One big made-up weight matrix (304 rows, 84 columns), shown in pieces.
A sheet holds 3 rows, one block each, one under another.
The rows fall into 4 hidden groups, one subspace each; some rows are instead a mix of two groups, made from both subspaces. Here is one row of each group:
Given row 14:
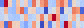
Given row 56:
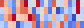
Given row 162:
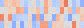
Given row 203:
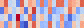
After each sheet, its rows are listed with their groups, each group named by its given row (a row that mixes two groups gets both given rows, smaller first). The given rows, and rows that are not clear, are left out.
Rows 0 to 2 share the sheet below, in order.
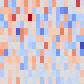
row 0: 56
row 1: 203
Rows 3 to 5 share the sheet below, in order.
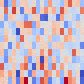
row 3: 14
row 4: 203
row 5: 203
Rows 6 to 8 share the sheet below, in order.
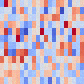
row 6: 14
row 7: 162 and 203
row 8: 203
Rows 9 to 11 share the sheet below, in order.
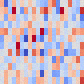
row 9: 14
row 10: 203
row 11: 14
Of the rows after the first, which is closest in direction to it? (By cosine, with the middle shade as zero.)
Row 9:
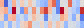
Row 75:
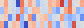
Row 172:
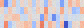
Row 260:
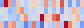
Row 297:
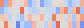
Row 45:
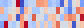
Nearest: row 172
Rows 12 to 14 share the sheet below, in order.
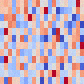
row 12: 56
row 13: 14
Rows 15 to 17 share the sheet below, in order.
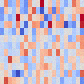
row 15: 203
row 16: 203
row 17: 56
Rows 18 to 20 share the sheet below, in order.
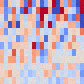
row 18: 14
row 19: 162
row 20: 203
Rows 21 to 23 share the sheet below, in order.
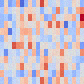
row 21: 203
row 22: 56
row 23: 162
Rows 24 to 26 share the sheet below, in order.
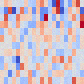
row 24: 14
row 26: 203
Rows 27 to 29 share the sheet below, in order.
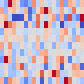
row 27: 56
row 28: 162
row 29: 14
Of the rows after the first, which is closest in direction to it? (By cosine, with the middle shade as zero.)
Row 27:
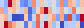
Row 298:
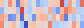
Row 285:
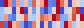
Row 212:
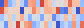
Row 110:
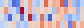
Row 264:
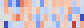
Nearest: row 298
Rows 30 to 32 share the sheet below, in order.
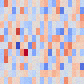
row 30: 14
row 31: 203
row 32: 14
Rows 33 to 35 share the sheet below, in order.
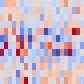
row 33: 162
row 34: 162
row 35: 203
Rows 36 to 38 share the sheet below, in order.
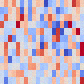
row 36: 162
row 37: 14
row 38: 56
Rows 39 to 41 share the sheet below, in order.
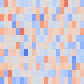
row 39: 162
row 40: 203
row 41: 162
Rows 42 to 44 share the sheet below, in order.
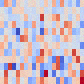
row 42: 14
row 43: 203
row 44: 14
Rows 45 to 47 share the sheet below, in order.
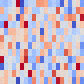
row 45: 203
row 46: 203
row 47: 56
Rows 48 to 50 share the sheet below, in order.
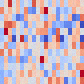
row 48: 56
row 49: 14
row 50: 203
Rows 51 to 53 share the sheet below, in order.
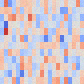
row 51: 56
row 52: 14
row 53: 162
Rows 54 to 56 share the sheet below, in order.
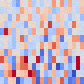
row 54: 14 and 203
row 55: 14
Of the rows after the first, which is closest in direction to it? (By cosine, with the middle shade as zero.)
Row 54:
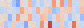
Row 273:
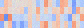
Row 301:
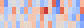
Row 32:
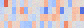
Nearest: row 301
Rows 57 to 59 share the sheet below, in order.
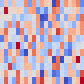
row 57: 14
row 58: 203
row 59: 14
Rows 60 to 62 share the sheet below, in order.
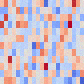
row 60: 162
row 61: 162
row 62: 56
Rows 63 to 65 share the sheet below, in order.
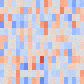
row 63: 162
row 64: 162
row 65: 203
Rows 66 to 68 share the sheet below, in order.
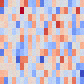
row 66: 56
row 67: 162
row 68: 203
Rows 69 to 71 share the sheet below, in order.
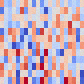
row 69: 56
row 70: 56
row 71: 203
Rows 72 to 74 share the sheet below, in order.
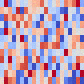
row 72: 56 and 162
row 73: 14
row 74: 56
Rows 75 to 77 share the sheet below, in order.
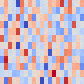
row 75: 203
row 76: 203
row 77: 14
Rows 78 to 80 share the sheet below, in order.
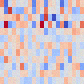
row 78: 14
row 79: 162
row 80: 14
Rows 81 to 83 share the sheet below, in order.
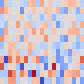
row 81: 56
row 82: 56
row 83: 162 and 203
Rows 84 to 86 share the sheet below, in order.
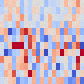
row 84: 162
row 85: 56
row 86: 56
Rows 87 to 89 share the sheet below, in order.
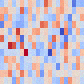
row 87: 162
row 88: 56 and 203
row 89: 162
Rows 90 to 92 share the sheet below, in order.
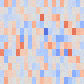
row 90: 14
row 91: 162
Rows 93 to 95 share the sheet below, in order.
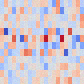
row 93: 14
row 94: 14
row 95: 56
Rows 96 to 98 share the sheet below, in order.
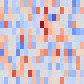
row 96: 14 and 162
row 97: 162
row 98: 56
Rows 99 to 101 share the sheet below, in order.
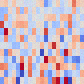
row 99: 162
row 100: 14
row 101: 162
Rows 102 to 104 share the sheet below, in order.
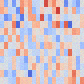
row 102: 162
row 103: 162
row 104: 56
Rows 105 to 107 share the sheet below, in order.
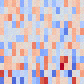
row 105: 162
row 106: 162
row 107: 162
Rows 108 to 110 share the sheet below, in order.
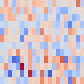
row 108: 56
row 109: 56
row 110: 162 and 203
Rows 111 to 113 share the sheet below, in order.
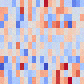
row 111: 162
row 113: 56
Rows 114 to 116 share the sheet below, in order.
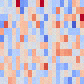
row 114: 203
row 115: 56
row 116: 56
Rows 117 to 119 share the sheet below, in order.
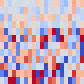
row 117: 162
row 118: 14
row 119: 162
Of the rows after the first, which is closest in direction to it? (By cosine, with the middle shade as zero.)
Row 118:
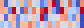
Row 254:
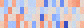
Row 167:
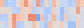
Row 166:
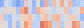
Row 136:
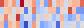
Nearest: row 166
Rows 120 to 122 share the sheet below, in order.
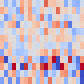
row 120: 162
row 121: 162
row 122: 14
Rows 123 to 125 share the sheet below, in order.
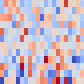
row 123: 162
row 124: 56
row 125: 162
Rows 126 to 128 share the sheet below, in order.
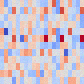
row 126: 14
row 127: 14
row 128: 162
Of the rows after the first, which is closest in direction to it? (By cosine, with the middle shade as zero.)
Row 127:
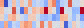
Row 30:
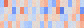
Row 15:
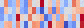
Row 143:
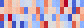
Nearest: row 143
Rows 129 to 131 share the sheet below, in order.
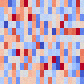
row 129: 56
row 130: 14 and 162
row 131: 14
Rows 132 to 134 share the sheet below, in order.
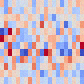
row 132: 14
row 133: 56 and 162
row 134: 14 and 203
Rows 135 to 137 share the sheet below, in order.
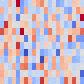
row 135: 56 and 203
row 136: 203
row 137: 203
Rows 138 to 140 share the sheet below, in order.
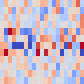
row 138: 14
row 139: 56
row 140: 56
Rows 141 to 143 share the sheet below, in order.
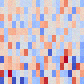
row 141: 162
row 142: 203
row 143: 162
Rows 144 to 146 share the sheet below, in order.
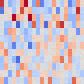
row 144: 56
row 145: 56
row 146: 203
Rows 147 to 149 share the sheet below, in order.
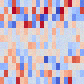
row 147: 14 and 162
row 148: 56 and 162
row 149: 162
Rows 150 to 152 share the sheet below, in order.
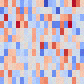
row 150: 162
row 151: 14
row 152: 162
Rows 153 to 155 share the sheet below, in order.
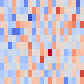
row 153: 56
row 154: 203
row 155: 203
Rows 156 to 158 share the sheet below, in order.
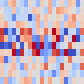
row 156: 56
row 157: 162
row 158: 14
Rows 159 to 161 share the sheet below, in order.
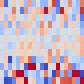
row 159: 14
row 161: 56
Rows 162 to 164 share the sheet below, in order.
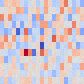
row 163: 14 and 203
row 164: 14
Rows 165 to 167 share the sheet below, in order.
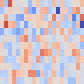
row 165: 56
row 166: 203
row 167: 56 and 162
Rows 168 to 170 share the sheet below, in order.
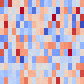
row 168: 56
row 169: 162
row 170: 203
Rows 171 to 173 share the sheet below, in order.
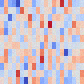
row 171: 203
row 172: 14
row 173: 203
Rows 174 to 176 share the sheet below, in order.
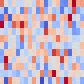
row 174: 162
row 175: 162
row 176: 14
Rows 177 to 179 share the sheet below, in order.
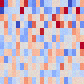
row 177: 56
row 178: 203
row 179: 14
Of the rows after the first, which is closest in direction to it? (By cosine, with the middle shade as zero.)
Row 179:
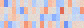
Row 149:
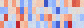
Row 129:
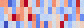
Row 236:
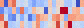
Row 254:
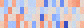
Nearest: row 254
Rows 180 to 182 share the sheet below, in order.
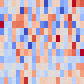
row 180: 162
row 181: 56
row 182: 203
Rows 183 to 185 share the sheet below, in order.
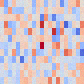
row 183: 14
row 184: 14
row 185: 203
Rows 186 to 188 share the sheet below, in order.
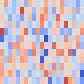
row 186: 14 and 162
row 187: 56 and 162
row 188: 203
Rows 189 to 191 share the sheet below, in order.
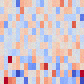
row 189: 203
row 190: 56
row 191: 56
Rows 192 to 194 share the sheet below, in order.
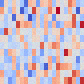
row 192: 56
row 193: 14
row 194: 56
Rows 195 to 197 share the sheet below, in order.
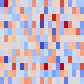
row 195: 14
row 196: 14
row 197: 14
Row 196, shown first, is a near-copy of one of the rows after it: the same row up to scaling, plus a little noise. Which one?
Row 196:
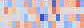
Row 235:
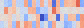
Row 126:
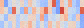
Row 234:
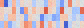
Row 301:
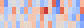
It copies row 235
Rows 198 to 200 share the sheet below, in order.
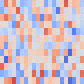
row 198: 162
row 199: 162
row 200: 56 and 162
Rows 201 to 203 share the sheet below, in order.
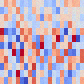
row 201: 162
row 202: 162
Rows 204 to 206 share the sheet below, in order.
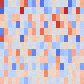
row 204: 56
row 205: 56
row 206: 14
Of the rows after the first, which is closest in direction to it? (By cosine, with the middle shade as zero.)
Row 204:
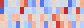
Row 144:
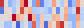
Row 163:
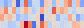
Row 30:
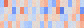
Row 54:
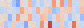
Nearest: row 144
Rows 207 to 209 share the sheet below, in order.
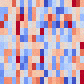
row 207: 162
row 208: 203
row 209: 203
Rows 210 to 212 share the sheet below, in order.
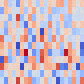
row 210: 203
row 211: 203
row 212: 56
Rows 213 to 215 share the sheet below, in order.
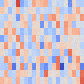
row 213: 14 and 203
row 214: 162
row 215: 14
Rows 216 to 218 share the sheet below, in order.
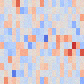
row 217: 56
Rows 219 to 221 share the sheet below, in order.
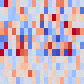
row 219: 14
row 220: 162
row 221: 56
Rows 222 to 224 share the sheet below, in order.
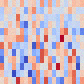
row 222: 203
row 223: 162
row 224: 56
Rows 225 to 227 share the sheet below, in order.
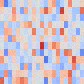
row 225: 14
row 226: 14
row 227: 162
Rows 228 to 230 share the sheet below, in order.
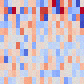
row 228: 14
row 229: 203
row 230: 14
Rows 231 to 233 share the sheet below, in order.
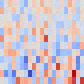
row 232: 56
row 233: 56
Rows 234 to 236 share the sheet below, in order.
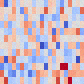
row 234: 14
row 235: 14
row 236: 56
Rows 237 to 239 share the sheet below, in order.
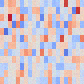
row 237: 162
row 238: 14
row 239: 162
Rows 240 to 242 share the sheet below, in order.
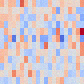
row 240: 203
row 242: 56
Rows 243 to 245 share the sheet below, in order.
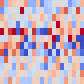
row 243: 56
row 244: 203
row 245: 14
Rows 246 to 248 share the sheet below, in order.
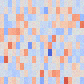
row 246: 56
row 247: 203
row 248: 14
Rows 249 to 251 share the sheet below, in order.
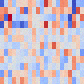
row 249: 162
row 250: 14
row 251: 162
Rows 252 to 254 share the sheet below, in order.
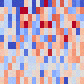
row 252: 203
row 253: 56 and 203
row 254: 14 and 162
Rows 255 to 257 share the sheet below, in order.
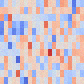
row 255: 162
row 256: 203
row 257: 203
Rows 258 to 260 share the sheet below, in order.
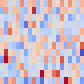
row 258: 14 and 203
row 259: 56
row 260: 14
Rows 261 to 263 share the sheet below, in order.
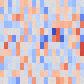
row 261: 56
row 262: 14
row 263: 56
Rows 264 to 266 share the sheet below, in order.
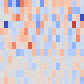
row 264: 56 and 203
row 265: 56
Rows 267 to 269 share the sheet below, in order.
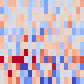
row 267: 56 and 162
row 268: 203
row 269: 203
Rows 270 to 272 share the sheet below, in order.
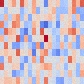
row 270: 162 and 203
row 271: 56 and 162
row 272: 56
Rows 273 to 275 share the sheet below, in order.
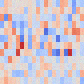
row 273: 162
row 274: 162
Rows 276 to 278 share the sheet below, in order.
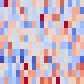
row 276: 14
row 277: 162
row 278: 203
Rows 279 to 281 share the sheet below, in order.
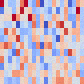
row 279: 56
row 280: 162
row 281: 56
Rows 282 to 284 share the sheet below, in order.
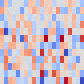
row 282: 56
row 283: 14
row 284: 14
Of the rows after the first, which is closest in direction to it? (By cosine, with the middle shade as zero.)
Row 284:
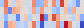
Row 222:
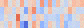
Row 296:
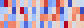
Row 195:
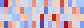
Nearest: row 195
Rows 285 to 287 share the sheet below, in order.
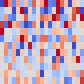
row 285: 14
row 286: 56 and 162
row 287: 14
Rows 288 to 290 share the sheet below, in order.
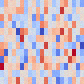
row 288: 162
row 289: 203
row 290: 56
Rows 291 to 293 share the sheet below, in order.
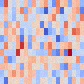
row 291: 14
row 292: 162
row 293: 56
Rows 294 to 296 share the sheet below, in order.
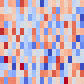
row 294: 203
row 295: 162 and 203
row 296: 14
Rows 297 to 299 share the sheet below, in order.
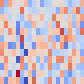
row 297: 56
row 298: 56 and 203
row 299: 203
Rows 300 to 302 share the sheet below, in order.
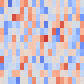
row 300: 56
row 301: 14
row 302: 56
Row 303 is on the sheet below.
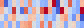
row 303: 14
